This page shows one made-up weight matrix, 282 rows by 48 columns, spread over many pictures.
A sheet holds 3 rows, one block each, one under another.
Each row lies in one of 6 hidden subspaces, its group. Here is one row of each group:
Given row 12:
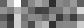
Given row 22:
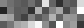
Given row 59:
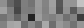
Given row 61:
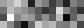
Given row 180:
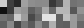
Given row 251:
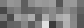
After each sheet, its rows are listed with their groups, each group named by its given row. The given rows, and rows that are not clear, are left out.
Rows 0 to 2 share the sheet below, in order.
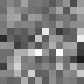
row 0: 22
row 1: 22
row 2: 59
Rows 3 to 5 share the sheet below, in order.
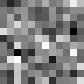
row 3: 180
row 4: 180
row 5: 12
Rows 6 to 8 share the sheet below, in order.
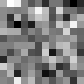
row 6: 180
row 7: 251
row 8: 180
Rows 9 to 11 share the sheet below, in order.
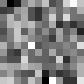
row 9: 180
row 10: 59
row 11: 251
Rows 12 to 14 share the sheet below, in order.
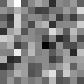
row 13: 180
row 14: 180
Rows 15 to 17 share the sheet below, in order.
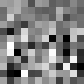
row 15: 61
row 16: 12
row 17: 22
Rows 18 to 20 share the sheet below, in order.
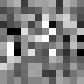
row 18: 251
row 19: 12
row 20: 180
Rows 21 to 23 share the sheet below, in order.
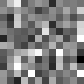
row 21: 12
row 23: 59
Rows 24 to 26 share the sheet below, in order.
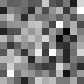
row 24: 22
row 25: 251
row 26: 61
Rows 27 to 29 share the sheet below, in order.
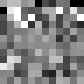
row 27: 59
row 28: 251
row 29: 180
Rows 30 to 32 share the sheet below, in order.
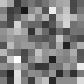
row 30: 12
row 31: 61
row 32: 12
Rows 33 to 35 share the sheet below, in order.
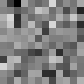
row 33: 12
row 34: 22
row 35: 180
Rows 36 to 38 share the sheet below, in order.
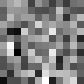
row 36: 61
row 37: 12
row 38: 251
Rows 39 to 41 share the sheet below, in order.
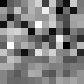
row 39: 251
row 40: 61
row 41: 180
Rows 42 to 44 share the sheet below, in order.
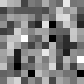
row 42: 251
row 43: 12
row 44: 59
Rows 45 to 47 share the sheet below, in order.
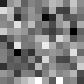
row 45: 180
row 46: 180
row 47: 22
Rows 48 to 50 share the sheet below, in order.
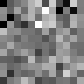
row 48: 251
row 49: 251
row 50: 61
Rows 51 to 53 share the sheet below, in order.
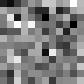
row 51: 180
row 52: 251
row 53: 12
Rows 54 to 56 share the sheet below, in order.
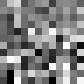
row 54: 12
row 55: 61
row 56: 12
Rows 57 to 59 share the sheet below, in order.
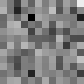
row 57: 59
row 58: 61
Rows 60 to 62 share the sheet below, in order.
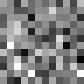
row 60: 59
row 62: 59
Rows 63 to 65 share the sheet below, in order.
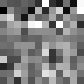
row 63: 22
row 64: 251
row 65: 180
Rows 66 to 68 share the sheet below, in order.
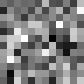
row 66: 22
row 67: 12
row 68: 12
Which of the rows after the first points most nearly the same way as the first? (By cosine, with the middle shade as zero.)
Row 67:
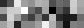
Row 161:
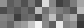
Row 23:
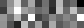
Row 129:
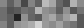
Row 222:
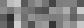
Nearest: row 23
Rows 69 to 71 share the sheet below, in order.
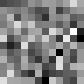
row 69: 180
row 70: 22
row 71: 251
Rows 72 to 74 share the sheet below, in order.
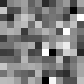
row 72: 61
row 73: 251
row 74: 251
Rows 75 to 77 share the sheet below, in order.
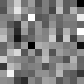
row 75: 59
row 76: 59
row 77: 61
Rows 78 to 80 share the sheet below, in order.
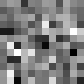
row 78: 251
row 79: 180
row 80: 12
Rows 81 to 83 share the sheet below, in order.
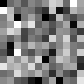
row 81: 180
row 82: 12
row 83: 22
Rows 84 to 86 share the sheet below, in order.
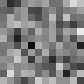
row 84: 180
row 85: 59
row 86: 61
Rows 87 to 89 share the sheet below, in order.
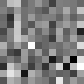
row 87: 12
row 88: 59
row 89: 22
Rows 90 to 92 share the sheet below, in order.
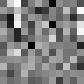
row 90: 12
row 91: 59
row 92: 22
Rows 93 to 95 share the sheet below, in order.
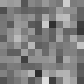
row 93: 251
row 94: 59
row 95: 251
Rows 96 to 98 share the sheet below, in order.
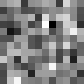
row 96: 251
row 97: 180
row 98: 59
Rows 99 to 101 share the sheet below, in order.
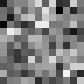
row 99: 251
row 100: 180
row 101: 61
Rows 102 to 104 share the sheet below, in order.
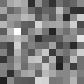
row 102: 61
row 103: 12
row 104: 251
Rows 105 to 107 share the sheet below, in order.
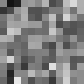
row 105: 180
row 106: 180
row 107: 12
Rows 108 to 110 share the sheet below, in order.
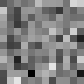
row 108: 59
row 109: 22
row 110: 59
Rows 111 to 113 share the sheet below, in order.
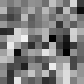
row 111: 22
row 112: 12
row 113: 12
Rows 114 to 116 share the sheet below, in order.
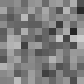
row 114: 22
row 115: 22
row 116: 180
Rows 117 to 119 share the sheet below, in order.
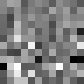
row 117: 12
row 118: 59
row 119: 59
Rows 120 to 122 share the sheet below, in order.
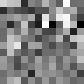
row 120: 251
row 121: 22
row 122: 59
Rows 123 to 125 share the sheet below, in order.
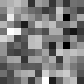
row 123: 61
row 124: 180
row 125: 251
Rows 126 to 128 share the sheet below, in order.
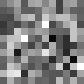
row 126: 251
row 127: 12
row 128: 22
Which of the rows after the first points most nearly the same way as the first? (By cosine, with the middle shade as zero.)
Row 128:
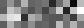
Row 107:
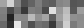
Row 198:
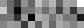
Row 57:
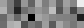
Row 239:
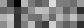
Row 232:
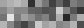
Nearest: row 232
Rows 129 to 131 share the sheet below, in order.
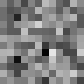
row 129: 22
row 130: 251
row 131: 12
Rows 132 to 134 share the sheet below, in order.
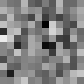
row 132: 251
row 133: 180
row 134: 61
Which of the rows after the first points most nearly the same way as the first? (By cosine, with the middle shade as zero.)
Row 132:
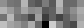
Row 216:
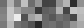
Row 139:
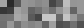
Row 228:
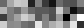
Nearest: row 216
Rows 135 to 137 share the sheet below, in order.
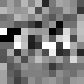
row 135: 22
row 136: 180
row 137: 59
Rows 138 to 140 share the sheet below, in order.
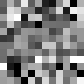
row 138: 22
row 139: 180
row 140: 59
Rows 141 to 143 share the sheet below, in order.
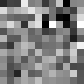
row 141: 251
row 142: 61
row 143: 22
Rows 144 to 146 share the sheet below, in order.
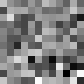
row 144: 61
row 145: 22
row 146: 61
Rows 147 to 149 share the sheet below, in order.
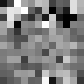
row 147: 12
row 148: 12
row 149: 251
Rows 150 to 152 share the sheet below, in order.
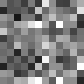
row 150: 22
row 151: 180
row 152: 22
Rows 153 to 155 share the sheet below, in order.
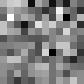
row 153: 61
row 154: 251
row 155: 180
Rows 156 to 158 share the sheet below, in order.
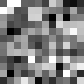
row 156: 180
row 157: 180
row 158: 61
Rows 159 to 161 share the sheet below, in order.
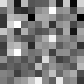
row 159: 59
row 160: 59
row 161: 22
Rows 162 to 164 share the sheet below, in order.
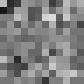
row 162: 180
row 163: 251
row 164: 12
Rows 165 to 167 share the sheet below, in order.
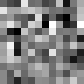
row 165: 251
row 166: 12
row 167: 180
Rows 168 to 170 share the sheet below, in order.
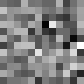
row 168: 251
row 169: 61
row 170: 61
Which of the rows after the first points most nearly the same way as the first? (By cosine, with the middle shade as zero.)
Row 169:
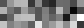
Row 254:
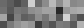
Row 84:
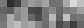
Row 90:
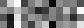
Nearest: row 90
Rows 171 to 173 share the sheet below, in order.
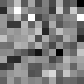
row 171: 59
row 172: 22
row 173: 180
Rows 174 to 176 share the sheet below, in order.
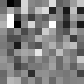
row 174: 12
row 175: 22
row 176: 59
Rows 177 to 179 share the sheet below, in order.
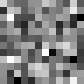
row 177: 61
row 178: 251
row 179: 180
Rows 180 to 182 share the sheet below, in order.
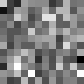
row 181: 61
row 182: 59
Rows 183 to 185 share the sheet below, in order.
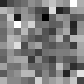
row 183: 180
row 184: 22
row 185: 61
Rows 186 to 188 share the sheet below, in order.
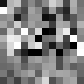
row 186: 180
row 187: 22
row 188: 251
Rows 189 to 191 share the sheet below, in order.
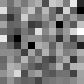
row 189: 22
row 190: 59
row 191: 22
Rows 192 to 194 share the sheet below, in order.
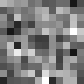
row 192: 180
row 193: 180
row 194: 251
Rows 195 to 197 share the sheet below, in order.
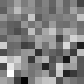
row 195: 59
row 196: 61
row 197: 61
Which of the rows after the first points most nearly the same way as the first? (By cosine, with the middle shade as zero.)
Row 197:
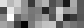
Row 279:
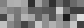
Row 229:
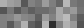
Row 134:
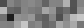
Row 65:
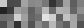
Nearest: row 279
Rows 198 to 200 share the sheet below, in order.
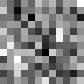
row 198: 59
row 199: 251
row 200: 12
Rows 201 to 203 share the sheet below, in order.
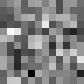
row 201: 251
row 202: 180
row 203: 59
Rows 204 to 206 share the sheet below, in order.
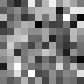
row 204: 61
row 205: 12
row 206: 59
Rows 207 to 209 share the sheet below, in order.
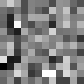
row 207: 12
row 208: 12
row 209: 180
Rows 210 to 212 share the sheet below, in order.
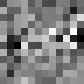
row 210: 61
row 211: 22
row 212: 61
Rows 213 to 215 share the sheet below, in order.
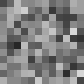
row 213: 12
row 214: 22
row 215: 61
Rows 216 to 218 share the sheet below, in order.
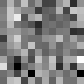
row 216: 22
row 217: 59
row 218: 59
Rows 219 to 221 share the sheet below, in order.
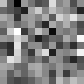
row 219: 12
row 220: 12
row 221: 180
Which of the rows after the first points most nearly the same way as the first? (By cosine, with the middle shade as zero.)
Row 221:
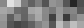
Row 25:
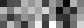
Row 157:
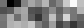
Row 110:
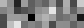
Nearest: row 25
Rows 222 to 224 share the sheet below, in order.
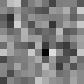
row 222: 12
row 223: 251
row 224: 251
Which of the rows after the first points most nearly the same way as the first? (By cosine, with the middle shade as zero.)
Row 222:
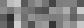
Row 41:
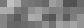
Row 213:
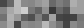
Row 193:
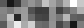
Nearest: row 41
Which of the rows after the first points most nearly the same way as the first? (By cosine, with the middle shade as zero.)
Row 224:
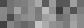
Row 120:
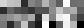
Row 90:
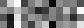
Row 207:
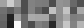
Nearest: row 90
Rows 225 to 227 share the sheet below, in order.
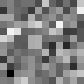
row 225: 22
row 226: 180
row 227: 61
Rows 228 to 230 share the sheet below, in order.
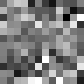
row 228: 61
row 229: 251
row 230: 22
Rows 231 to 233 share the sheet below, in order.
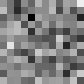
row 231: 59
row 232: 61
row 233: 61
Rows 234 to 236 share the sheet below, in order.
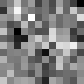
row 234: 59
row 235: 12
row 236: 251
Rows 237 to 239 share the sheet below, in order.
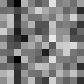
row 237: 12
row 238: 12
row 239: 12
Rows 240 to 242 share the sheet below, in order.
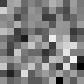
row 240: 180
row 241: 12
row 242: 22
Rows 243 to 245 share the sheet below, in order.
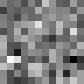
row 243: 22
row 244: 59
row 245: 180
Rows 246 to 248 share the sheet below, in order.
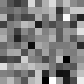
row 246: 61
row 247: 59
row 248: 251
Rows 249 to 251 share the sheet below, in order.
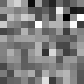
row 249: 61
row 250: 251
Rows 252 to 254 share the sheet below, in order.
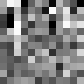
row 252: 12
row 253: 12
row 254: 61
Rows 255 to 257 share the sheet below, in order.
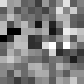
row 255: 251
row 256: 180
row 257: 180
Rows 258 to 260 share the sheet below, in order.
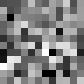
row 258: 61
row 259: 251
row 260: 180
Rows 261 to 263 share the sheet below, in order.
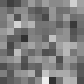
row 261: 180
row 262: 12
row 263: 251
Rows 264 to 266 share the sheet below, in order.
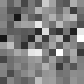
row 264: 22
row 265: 22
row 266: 251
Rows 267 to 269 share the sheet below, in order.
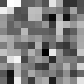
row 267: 180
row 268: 251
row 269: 12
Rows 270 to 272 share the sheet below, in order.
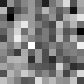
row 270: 61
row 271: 59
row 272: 61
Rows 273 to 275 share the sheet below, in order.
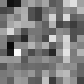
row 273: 180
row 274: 12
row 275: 251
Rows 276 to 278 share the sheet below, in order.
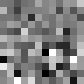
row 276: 59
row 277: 251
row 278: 180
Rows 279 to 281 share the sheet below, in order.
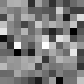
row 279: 61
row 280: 180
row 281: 22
